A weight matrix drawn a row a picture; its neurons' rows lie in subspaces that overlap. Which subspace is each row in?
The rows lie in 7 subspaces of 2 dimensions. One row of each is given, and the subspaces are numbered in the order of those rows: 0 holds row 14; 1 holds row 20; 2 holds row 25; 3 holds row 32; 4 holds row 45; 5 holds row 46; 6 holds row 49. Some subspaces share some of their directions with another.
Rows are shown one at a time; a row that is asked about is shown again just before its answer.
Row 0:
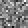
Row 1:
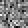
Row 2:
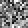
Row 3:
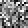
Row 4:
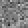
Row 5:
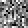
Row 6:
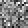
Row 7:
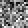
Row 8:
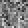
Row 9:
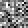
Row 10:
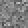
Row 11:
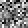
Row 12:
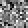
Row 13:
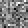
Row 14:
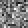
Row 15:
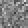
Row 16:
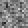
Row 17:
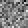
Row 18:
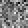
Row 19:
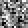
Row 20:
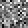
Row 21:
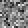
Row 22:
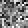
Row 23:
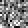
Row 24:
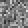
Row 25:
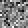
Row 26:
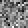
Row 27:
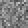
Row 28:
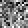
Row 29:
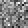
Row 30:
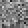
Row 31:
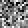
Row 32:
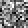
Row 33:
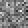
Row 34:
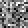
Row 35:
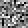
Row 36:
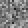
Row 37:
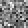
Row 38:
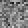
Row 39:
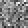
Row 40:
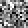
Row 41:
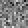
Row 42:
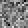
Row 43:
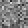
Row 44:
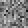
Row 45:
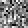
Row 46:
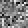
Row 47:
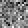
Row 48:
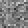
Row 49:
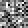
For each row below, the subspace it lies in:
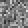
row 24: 4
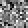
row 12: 3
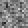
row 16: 6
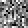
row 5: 4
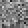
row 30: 1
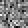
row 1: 2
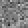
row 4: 1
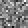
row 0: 4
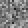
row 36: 0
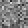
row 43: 1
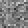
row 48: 0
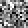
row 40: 3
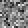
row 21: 2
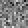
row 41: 4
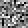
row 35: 5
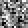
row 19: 6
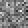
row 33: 6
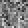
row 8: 6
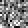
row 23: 2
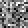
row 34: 0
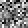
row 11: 1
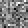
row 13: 0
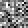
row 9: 6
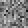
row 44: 4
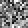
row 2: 0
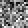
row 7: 3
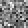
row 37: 3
